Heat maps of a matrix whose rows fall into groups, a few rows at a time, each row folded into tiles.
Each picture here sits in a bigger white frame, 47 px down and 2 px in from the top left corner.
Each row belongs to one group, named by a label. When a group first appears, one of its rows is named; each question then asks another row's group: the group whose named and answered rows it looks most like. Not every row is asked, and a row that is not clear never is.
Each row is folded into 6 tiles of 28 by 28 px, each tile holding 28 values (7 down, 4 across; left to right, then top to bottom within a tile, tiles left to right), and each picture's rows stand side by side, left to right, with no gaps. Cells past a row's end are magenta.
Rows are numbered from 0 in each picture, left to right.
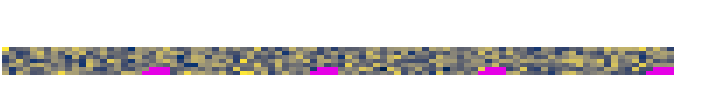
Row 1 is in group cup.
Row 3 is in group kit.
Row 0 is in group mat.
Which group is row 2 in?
mat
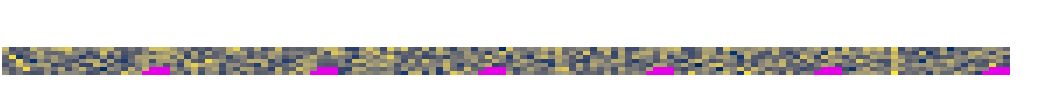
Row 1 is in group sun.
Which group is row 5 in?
cup
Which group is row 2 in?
cup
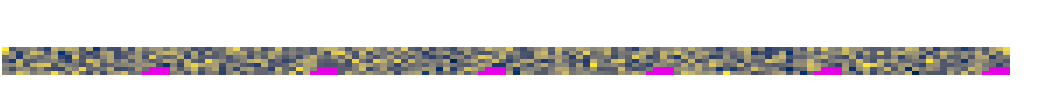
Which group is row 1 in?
sun
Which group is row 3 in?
mat
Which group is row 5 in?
sun
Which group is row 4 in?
sun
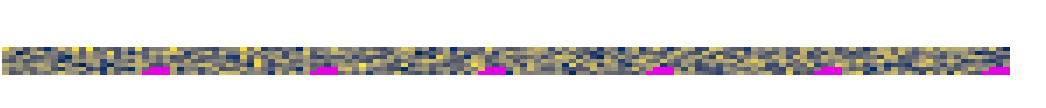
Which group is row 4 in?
kit
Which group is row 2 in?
sun
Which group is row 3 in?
cup
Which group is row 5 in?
kit
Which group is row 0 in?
sun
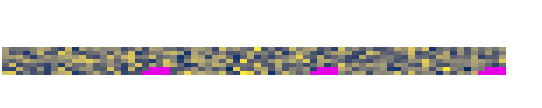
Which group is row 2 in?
sun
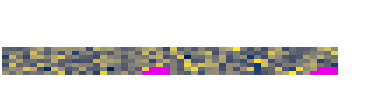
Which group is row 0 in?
mat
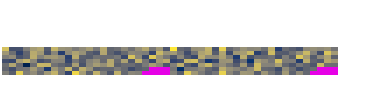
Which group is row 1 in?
mat
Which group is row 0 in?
mat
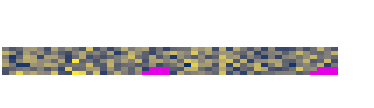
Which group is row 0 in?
cup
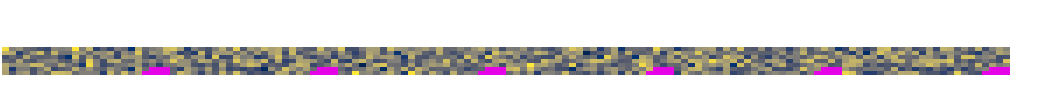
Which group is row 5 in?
kit
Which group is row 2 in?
mat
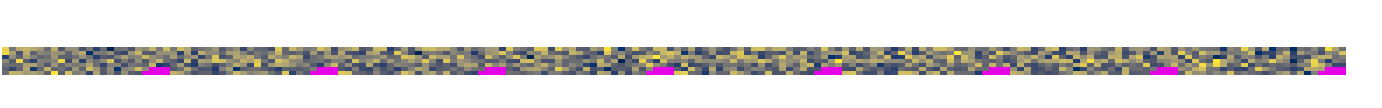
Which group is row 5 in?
kit
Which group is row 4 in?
kit
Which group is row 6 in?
kit
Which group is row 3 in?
mat
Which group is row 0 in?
cup
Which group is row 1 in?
kit
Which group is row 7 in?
sun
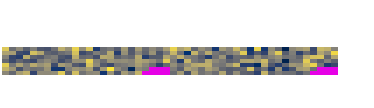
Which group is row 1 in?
sun
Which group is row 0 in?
sun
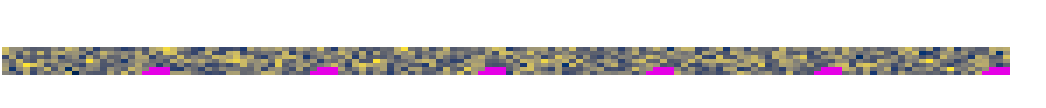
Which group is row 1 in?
kit
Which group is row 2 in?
sun
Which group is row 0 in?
sun
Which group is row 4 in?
kit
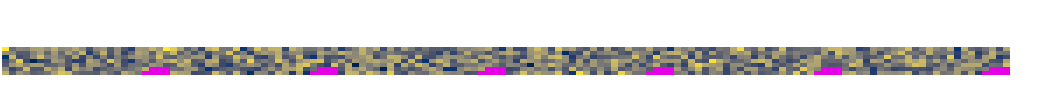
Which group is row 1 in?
kit
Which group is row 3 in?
cup
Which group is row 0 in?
mat
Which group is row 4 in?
sun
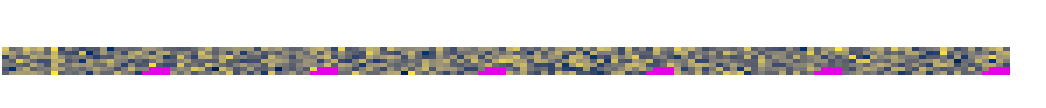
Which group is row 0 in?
cup
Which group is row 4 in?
sun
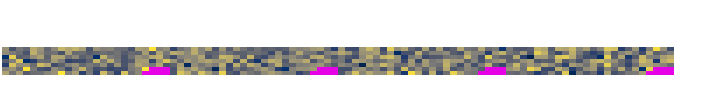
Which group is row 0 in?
mat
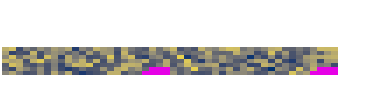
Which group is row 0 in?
kit
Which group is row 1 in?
mat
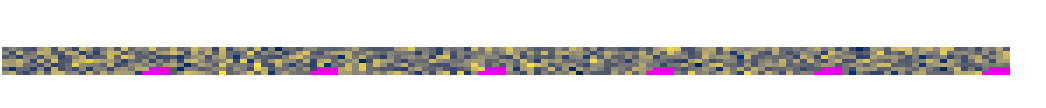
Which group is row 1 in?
cup
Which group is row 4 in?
mat
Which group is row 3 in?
sun
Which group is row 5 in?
mat
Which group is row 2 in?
sun
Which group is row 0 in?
kit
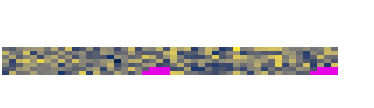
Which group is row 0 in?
cup
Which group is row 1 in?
kit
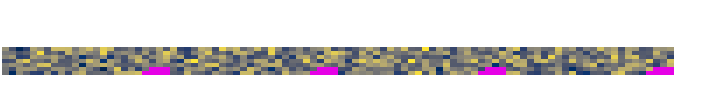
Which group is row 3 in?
kit
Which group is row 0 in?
mat
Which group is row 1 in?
mat
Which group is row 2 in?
cup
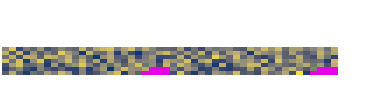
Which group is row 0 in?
kit
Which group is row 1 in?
kit
